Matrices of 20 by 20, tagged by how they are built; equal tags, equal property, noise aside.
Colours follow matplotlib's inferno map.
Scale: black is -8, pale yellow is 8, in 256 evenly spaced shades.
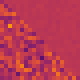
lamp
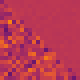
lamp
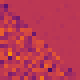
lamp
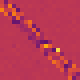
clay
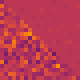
lamp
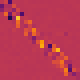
clay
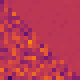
lamp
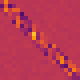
clay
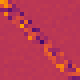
clay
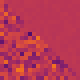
lamp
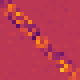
clay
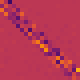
clay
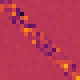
clay
